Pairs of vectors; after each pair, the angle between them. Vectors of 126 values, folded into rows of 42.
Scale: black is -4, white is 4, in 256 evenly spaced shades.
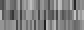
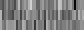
nearly parallel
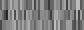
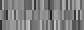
nearly parallel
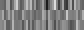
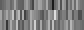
orthogonal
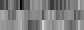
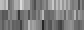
nearly opposite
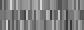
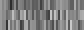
nearly opposite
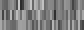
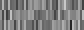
partly aligned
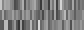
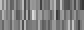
partly aligned
